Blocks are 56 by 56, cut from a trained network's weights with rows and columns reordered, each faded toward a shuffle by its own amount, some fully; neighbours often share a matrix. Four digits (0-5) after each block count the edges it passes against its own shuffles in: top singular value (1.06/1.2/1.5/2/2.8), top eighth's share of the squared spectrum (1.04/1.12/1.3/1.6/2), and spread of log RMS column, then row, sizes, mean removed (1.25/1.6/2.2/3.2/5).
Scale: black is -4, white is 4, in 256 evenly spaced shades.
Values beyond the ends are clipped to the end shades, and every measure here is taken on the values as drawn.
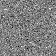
0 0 0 0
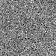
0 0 0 0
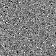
0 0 0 0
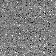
1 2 1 0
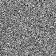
0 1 0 0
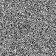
0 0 0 0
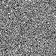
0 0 0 0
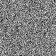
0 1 0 0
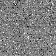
1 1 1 0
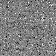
1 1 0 0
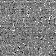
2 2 2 0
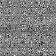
2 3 3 1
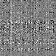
3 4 1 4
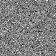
2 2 0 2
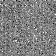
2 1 0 1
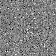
0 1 0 0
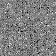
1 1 0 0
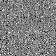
1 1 0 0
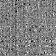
2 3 0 2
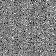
1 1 0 0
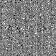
2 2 0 2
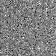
1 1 0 0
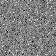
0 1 0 1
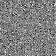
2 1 0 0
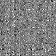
2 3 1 2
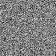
3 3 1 0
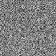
3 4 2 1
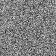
0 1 0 0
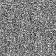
2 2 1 0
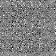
2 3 2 1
